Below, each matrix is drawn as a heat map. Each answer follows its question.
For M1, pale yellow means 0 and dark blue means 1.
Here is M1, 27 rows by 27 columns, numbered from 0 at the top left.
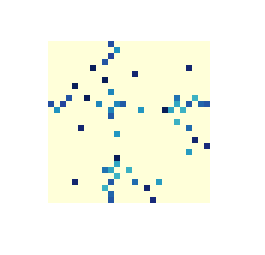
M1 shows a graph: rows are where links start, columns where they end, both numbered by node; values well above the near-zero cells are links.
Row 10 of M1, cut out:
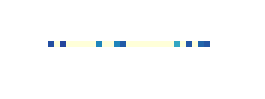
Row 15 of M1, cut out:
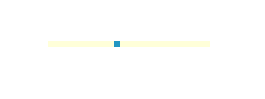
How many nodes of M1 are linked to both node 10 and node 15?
1
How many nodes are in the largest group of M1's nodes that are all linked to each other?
2
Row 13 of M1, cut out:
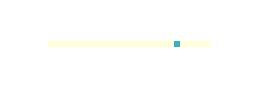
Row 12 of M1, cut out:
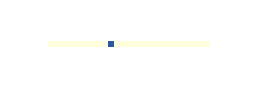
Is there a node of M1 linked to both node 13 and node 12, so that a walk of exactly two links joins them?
no
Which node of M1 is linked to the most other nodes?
node 10
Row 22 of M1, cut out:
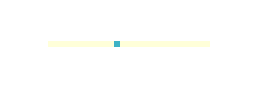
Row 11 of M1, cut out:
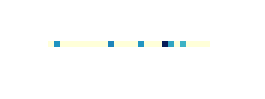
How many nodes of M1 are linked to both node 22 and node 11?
0
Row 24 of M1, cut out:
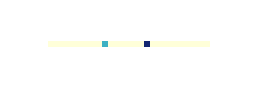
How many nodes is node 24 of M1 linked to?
2
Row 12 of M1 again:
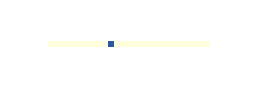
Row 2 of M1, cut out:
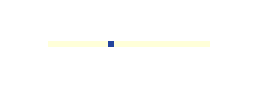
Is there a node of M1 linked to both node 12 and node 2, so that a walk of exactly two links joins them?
yes
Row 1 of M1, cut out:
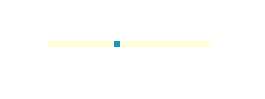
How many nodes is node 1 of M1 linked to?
1
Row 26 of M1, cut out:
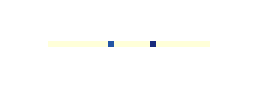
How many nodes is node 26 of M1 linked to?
2
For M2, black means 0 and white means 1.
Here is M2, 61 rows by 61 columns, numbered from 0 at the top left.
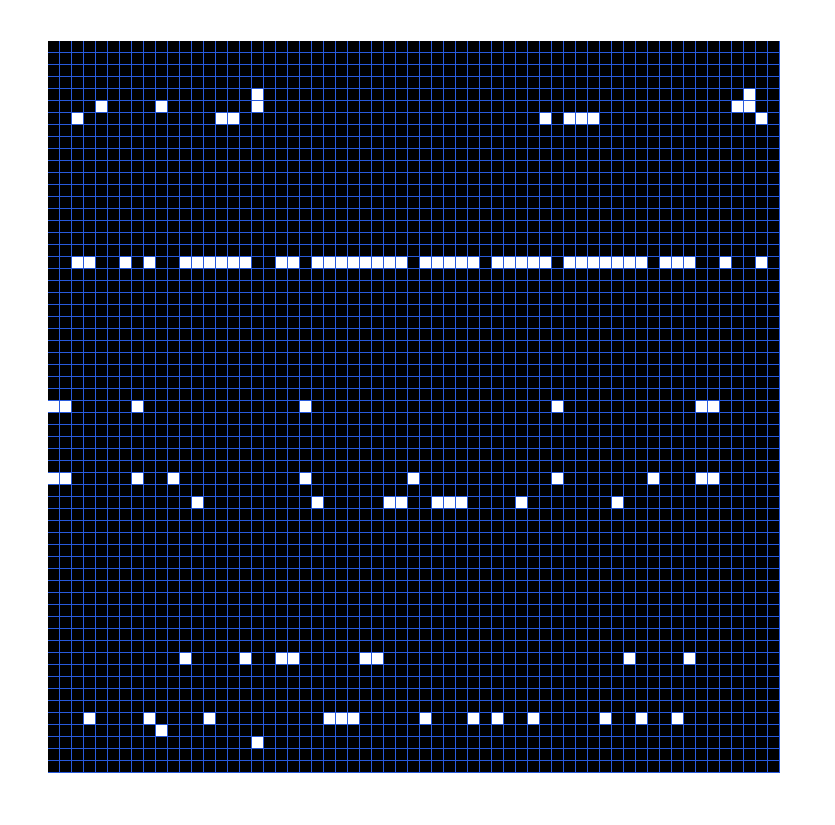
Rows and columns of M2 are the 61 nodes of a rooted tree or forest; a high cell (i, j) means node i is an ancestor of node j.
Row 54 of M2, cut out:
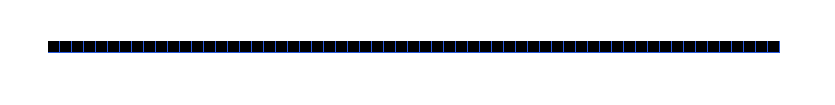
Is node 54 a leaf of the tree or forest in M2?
yes
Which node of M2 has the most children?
56
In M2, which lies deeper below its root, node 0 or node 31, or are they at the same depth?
the same depth
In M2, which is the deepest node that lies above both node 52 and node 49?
56
